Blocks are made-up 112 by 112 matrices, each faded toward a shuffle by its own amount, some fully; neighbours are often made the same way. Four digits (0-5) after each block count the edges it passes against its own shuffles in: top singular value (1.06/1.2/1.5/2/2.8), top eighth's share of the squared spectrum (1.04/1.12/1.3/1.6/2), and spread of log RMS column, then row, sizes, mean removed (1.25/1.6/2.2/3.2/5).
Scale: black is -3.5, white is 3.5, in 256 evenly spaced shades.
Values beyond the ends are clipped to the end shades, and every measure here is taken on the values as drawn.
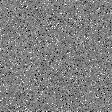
1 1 0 0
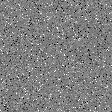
1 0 0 0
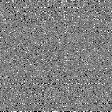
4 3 1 3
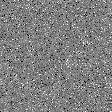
2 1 0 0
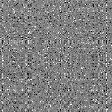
5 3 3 2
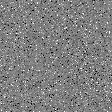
2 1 0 0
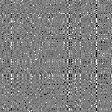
5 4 3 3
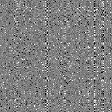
5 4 3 2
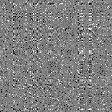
5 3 3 2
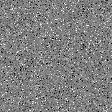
2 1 0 0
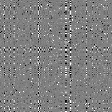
5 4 3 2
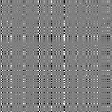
5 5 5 4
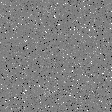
0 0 0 0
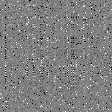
4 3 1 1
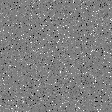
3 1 0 0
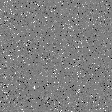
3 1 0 0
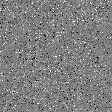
0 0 0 0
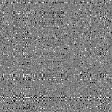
5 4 3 3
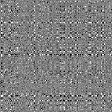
5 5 3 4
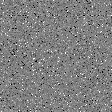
2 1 0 0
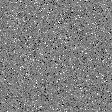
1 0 0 0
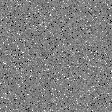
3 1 0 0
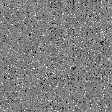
3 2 1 1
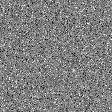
2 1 0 0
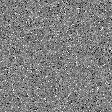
2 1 0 0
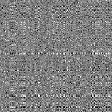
5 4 3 3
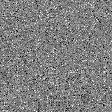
3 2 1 0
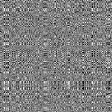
5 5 4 4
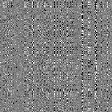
5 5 4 3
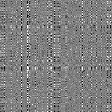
5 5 4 3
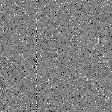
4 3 2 0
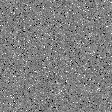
2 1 0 0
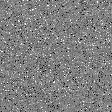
1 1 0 0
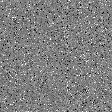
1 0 1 0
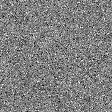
0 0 0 0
